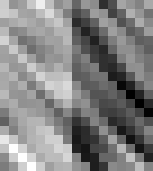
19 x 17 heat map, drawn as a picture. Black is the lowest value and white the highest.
Grain: diagonal, down to the right. Ninth with the lowest average: middle right. Ninth with the highest average: bottom left. Seam: vertical, 50% of the way across, the left part higher. Average level on the scale: 50%.
